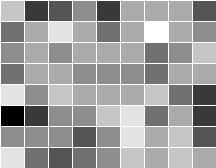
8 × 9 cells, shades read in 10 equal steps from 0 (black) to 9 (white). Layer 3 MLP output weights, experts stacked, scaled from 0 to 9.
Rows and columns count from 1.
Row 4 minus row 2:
0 0 -2 -1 1 -1 -5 0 1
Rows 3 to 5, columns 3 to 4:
5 6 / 6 5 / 7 6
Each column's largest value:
8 6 8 6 7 8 9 7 7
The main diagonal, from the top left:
7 6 5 5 6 8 6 7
